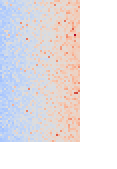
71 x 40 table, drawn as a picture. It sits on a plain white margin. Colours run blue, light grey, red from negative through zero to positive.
Slope: up to the right. Stripes: none. Average level on the scale: 50%.
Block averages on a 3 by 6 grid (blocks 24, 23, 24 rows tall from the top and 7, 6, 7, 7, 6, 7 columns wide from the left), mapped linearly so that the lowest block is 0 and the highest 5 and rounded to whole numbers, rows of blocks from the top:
012345 | 012345 | 012345
